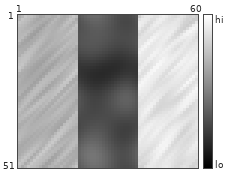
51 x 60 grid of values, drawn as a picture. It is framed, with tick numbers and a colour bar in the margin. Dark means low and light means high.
It is made of 1 by 3 panels. Panel 1,1: high, slanting up to the right, faint in contrast. Panel 1,2: low, smooth. Panel 1,3: very high, slanting up to the right, faint in contrast.
